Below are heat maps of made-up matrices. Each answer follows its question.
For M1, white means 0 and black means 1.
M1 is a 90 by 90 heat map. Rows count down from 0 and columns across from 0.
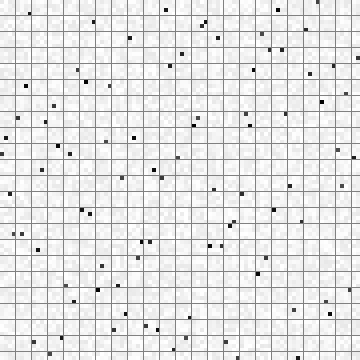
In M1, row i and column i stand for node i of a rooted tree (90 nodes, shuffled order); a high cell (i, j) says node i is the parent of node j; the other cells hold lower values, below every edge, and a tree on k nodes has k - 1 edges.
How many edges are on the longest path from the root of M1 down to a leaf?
11
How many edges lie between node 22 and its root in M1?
11
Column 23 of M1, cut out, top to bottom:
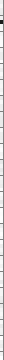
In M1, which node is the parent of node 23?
5
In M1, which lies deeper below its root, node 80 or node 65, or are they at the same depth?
the same depth
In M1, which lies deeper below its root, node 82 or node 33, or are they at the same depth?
node 33
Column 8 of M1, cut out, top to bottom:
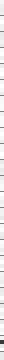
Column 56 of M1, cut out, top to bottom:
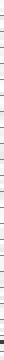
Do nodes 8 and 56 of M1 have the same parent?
yes
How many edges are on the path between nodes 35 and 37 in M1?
2
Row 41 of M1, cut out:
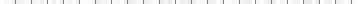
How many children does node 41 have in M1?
0
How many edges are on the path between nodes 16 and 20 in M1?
5
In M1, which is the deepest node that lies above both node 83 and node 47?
16
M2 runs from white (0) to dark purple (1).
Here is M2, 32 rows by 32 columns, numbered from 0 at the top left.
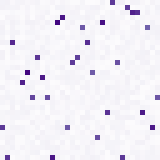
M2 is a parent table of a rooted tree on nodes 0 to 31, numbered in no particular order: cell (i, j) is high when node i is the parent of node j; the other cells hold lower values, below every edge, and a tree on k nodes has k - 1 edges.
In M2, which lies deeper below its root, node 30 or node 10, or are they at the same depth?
node 30
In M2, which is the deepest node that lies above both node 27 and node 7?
11
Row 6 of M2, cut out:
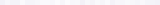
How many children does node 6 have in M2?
0
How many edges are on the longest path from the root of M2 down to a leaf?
17
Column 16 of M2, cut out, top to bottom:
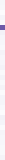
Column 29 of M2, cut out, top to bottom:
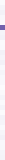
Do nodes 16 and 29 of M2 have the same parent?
yes
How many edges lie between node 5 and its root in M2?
3
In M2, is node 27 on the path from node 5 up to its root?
no
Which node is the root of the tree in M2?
3
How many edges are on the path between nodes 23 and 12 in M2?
1
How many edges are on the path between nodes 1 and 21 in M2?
4
